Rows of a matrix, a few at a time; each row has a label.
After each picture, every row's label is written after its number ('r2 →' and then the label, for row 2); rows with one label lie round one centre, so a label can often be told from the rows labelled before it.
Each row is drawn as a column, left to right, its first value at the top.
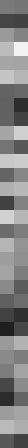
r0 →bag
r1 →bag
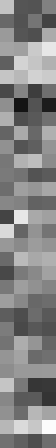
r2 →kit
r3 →bag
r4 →bag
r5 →bag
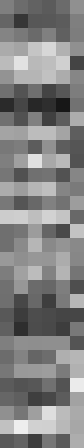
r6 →bag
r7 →bag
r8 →bag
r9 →bag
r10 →bag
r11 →kit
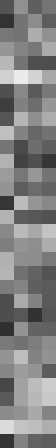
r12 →bag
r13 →kit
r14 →kit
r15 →kit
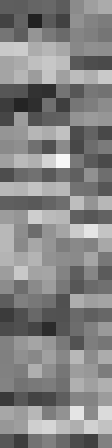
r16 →bag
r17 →bag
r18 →bag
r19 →bag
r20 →bag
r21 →kit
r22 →kit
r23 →kit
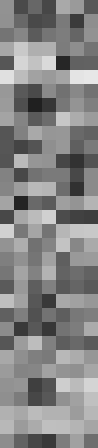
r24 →kit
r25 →bag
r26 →bag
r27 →bag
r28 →kit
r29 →kit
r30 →kit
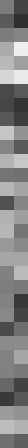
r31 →bag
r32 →bag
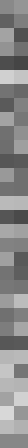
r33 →kit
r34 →kit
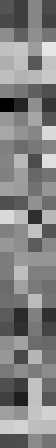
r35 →bag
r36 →bag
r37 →kit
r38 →bag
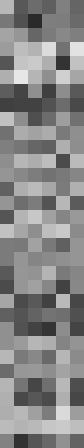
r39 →kit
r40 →bag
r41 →bag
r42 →bag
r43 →kit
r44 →bag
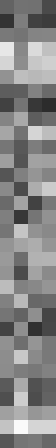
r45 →bag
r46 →kit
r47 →bag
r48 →bag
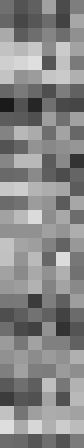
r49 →bag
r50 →bag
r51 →bag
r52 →kit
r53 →bag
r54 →kit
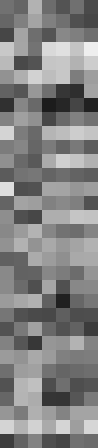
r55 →bag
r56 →kit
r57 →kit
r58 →bag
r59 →bag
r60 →bag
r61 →bag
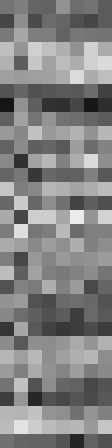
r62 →bag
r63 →kit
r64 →bag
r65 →bag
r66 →bag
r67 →bag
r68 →bag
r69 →bag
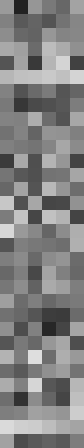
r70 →kit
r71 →bag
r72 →kit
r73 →bag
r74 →bag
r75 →kit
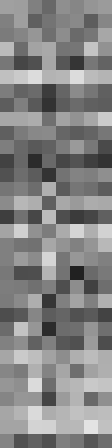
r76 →kit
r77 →kit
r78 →kit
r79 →bag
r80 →kit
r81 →kit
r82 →kit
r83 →kit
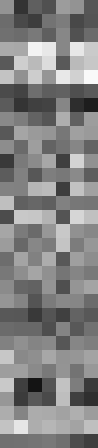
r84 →kit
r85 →bag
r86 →bag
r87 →bag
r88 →kit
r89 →bag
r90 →bag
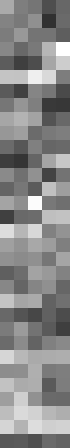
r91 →kit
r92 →kit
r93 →kit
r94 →bag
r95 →bag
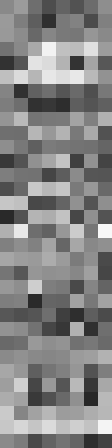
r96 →kit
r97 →kit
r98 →bag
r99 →bag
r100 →bag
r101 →kit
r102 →bag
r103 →kit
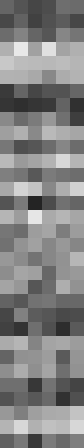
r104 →bag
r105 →bag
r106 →bag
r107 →bag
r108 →bag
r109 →bag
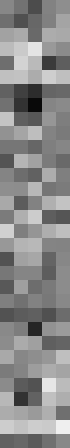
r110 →kit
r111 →bag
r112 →bag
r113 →kit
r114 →kit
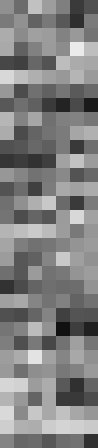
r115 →kit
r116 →kit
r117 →kit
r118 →kit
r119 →bag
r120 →bag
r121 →bag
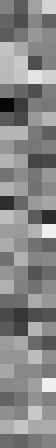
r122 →bag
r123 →bag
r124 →kit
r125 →kit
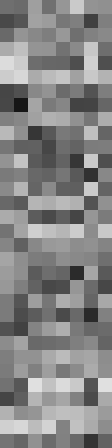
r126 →bag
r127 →bag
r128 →kit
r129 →kit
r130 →kit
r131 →kit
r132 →bag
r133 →kit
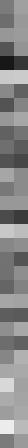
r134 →kit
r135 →kit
